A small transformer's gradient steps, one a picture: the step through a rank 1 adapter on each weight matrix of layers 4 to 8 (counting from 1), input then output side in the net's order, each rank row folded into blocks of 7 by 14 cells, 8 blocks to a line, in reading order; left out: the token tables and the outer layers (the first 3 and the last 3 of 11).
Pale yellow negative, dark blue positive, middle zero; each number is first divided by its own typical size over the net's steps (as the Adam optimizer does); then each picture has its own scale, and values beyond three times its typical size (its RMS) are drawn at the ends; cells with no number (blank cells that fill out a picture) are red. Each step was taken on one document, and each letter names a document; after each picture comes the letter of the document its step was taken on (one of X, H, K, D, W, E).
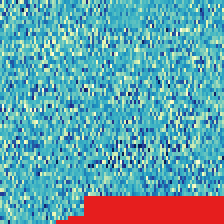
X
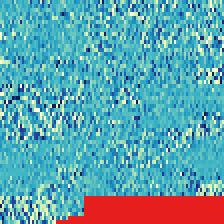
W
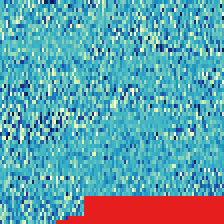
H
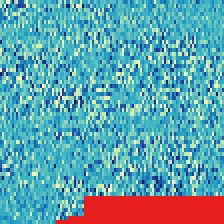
X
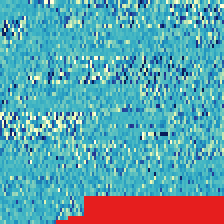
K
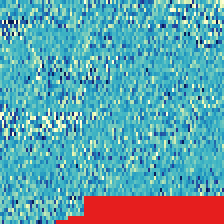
K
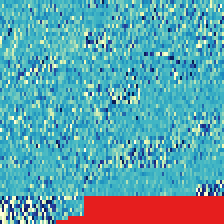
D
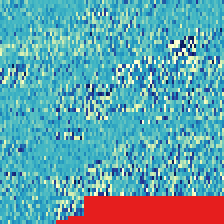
X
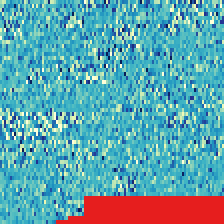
K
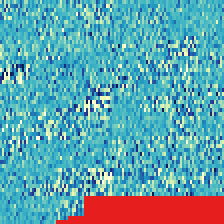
X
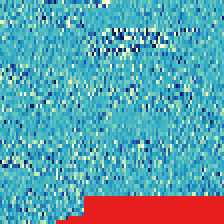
H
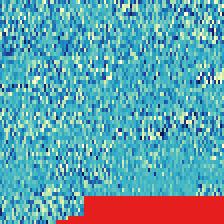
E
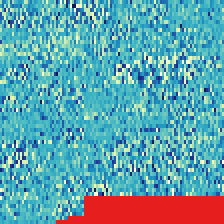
X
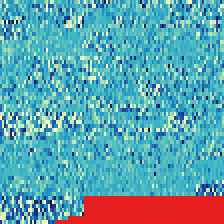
K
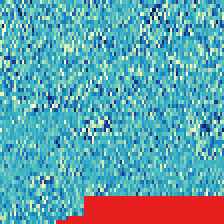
W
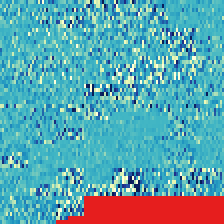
H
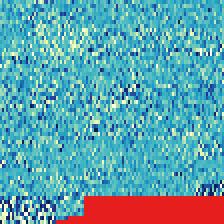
H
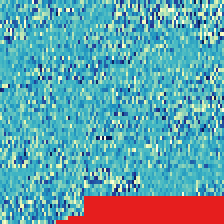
E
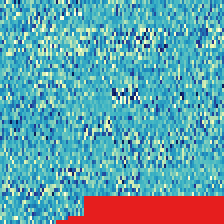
H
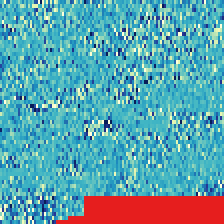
W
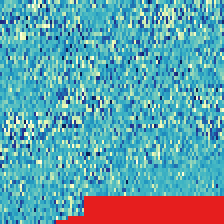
E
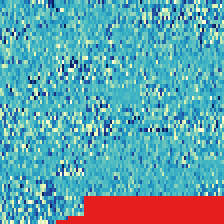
K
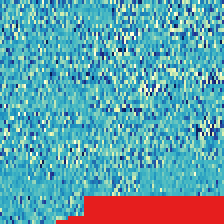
E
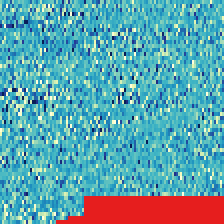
H
